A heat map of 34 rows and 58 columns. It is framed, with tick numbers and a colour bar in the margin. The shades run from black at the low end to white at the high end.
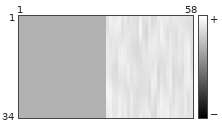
The table splits into one row of 2 panels. Panel 1,1: high, flat. Panel 1,2: very high, streaked downward, faint in contrast.
